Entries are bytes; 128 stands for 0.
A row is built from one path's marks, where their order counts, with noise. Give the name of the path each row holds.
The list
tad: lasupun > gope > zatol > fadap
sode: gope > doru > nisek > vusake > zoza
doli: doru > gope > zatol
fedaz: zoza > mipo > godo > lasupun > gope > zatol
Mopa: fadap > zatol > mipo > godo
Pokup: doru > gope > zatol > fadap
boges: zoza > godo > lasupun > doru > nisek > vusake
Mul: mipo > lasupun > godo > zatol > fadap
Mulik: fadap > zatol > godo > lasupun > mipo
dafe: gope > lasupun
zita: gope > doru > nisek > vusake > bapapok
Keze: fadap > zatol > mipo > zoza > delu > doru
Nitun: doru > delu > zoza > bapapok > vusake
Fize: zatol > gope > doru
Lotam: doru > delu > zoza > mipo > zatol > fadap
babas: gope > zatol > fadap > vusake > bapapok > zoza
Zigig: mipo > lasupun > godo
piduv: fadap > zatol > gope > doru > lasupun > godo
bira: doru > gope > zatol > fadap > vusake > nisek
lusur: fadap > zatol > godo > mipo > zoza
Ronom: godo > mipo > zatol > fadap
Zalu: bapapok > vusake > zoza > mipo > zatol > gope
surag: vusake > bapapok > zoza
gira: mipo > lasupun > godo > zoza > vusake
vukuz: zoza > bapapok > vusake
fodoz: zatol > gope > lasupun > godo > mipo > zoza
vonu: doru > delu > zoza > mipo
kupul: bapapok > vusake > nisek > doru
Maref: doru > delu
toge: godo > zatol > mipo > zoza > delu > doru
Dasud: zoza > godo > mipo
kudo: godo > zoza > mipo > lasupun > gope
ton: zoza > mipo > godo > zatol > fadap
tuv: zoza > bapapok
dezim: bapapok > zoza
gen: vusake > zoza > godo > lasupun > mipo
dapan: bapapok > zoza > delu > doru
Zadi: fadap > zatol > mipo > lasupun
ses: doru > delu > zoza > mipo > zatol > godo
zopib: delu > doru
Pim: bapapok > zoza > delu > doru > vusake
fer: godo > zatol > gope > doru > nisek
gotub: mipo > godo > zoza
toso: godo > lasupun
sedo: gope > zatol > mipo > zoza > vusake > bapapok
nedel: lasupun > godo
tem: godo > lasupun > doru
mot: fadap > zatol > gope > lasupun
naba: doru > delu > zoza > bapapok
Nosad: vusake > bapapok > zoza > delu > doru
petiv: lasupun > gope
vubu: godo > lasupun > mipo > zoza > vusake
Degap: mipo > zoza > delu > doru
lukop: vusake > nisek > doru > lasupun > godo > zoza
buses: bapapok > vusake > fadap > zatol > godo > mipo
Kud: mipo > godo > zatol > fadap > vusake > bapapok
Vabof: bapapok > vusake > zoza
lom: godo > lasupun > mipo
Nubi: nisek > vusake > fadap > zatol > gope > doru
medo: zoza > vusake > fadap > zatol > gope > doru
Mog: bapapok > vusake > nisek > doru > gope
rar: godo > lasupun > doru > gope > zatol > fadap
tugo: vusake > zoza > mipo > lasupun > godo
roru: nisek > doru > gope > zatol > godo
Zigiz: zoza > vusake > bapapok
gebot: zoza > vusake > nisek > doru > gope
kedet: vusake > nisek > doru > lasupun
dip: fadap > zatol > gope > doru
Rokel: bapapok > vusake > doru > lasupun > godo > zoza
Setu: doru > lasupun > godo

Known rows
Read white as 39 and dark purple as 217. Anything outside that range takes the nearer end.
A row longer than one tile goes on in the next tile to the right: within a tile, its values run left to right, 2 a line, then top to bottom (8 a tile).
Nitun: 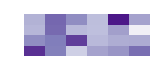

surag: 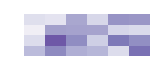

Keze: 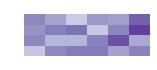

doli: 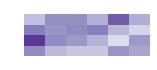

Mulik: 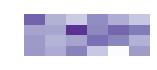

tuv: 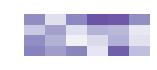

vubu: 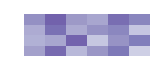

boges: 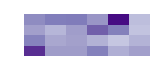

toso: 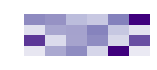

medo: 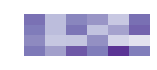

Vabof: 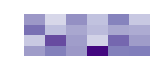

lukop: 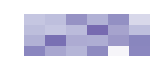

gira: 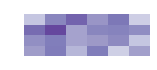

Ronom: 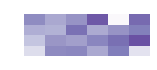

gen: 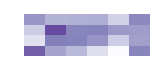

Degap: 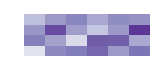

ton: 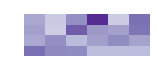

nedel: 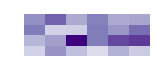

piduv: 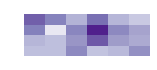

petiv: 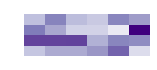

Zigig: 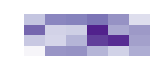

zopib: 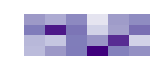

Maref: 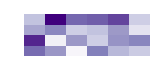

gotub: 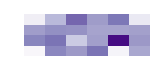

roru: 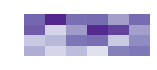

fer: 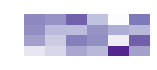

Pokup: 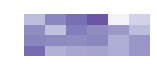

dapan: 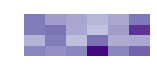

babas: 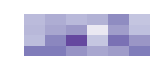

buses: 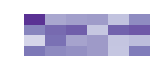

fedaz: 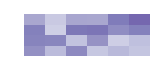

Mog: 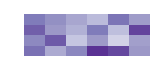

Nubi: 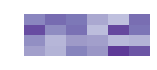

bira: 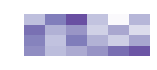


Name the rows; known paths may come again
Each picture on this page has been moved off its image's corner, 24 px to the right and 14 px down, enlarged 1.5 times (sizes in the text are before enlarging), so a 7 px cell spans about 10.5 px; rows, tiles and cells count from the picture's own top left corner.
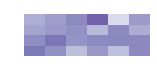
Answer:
Lotam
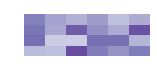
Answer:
dip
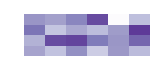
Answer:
tad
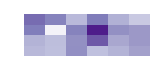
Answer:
piduv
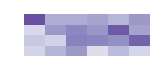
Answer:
lom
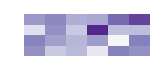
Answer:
kedet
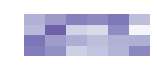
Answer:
naba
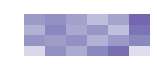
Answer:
kudo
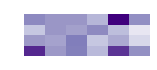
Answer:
vukuz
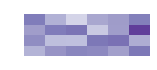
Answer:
Keze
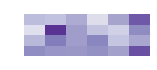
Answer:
Nosad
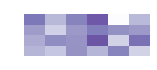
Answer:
rar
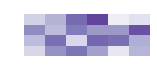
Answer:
Mul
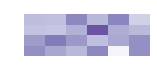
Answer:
lukop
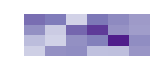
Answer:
Mopa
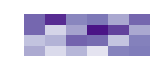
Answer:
roru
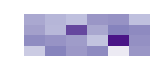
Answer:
lusur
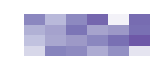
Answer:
Ronom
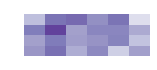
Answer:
gira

